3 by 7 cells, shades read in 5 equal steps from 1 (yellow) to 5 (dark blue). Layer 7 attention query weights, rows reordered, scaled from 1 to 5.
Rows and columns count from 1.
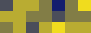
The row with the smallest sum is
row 3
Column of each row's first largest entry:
5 5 3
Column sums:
9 6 9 8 10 8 6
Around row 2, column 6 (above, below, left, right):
3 2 4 3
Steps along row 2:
same up same up down same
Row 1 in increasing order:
1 2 2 3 3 4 5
